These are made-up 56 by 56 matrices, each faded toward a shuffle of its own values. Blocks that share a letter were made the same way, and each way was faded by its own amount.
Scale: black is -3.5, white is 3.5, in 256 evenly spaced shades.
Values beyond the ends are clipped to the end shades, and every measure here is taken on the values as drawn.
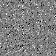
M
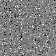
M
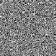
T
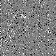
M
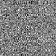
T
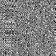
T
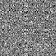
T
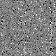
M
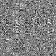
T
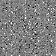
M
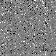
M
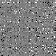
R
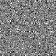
T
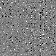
M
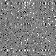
R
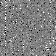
M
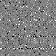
R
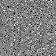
M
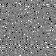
R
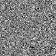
T
